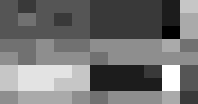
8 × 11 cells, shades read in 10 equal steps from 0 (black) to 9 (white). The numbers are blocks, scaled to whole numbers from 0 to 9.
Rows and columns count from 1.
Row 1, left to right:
3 2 3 3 3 2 2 2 2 1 7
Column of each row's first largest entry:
11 11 11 10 1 10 10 2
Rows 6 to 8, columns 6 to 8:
1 1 1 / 1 1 1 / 4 5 5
